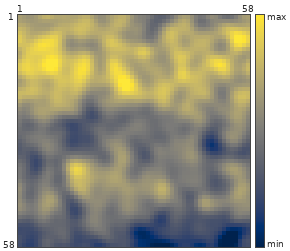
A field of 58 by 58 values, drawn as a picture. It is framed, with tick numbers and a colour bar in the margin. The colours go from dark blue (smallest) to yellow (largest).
There is an overall slope up to the top. Horizontal stripes repeat 2 times down the table. The ninth with the highest average is the top left. There are no lone odd cells. The bottom right is the ninth with the lowest average. The histogram is bell-shaped.
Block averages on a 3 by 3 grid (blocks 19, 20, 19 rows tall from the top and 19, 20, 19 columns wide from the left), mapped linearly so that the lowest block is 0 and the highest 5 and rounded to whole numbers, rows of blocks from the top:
5 4 4 / 1 2 2 / 1 1 0
